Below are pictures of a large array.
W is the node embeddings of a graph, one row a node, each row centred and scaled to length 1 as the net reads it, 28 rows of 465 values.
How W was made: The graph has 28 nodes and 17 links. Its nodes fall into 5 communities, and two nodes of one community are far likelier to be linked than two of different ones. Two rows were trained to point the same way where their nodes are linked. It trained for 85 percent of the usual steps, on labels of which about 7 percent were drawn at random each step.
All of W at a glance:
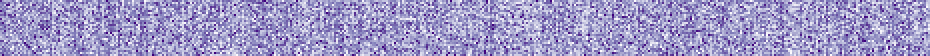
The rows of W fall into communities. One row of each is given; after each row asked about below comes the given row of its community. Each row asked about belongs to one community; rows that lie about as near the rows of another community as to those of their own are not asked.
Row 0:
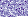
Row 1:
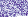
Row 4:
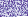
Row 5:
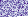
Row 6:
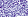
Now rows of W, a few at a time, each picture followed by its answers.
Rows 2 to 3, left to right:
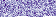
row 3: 0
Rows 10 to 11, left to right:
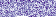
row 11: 5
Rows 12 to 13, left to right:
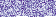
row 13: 6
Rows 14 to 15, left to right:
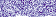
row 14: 1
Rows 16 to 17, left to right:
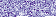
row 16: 6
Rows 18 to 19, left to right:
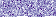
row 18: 4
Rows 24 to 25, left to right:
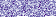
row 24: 1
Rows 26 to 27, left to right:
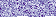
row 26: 4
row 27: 1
